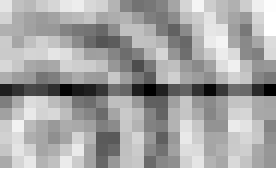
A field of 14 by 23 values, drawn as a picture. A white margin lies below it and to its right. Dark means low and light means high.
Row 8 differs from the rows beside it. The ninth with the lowest average is the centre. There is no overall slope. Rings spread out from the bottom left.
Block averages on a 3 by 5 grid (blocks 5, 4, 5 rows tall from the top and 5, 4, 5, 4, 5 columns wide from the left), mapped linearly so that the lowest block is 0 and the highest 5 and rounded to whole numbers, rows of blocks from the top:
53245 / 11012 / 53244
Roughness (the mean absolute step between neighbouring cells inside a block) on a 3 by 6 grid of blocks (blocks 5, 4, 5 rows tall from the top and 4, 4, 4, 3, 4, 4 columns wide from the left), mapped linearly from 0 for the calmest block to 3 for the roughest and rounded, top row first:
0 1 1 1 1 1 / 3 3 3 3 3 3 / 1 1 1 1 0 0
